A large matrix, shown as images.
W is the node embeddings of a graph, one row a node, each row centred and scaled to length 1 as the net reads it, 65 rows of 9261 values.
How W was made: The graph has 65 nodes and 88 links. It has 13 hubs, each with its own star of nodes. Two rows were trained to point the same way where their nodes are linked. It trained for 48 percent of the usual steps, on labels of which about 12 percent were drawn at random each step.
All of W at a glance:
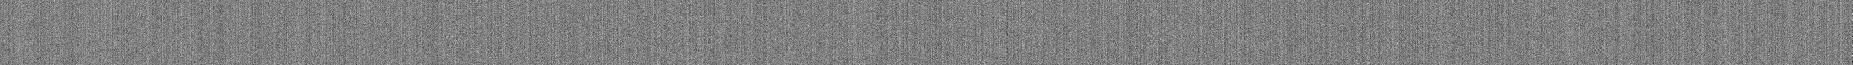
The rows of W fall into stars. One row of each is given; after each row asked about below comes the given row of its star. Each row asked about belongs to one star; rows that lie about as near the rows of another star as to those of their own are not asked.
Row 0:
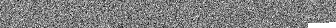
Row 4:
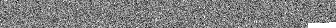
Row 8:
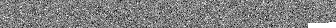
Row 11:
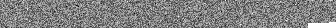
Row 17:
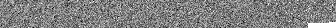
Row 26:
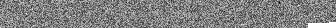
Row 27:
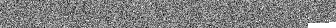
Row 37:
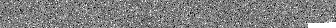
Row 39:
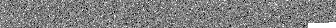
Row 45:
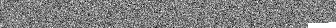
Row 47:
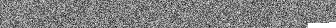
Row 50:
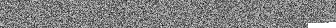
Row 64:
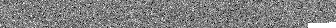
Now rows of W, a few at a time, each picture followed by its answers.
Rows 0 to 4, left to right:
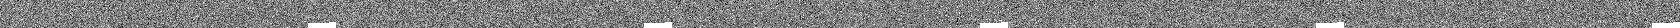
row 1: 0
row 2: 26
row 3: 45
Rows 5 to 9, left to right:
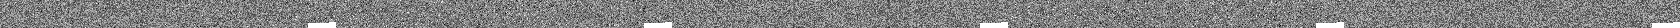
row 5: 11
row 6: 8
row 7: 50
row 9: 0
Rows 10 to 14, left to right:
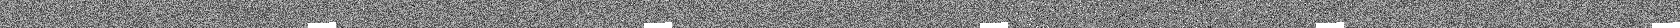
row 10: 27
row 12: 64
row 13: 0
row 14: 45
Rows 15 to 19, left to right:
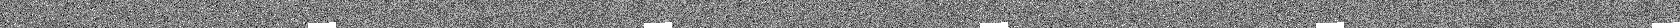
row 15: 11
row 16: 37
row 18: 17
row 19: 37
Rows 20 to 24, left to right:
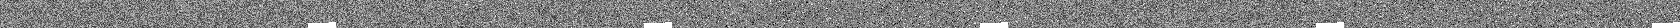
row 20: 8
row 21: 50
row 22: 64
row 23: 26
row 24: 39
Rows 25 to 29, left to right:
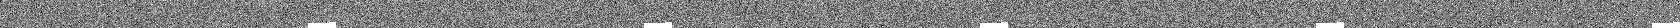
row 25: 27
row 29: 64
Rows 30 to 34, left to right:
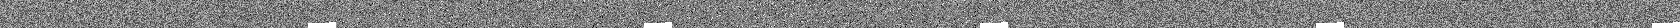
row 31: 39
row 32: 37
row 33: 11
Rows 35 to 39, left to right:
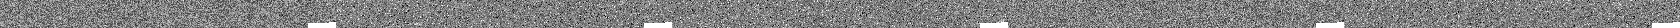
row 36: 0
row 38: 4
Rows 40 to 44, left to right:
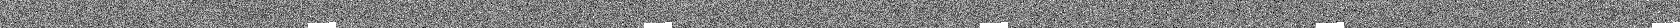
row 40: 27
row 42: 47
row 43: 47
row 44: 4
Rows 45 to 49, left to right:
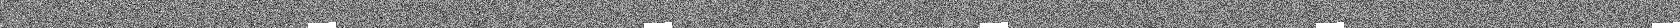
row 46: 8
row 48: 8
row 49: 11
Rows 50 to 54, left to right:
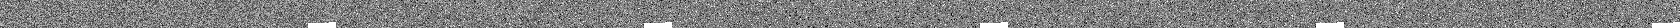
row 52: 8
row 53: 50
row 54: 37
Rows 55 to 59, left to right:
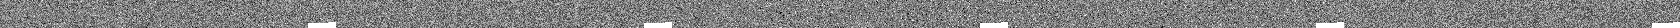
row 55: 11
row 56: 17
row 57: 64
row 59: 39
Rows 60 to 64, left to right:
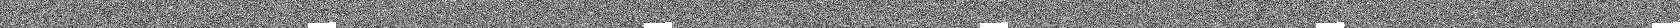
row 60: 37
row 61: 0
